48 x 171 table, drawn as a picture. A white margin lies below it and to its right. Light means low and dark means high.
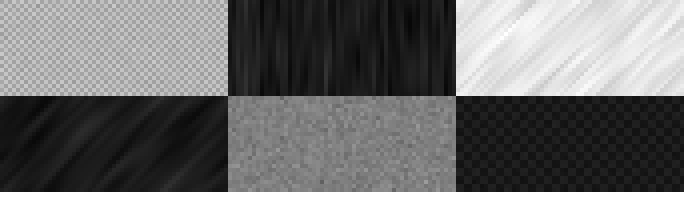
The table splits into 2 rows of 3 panels. Panel 1,1: low, checkered. Panel 1,2: very high, streaked downward, faint in contrast. Panel 1,3: very low, slanting up to the right, faint in contrast. Panel 2,1: very high, slanting up to the right, faint in contrast. Panel 2,2: middling, fine-grained, faint in contrast. Panel 2,3: very high, checkered, faint in contrast.
